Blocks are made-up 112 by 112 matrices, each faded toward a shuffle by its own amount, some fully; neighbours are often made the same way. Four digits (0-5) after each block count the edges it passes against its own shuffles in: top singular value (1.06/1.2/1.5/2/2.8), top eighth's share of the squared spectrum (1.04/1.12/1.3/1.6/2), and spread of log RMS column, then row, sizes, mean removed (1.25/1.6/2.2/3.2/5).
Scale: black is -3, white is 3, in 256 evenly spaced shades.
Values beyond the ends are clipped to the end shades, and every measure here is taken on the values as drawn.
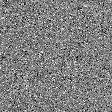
0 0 0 0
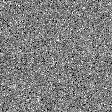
0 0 0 0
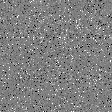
3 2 0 0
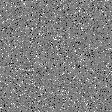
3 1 0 0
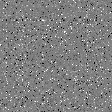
3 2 1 0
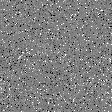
2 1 0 0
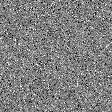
0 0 0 0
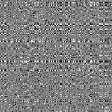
5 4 3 4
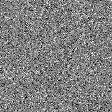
3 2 1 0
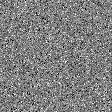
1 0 0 0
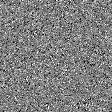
0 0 0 0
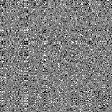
4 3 3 3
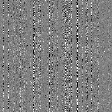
3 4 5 0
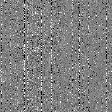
3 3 4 0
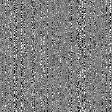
2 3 4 0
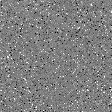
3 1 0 0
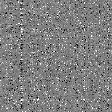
4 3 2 2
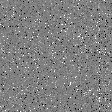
3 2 1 1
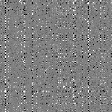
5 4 3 2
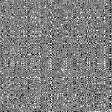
5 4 3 3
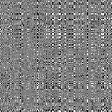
5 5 4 4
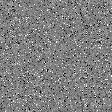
3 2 1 0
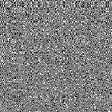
5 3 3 2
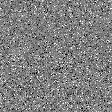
3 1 0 1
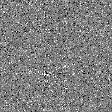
1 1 2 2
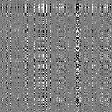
5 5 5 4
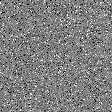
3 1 0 0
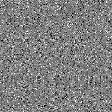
4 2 1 1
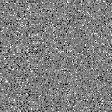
4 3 2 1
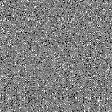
4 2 1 1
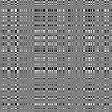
5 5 5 5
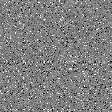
4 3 1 2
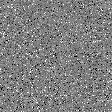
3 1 0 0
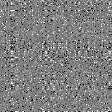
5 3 2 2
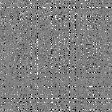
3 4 3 3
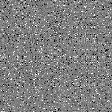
4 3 2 1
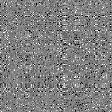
5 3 3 3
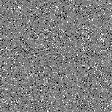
4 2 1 1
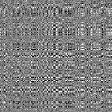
5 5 4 4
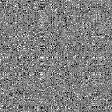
4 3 2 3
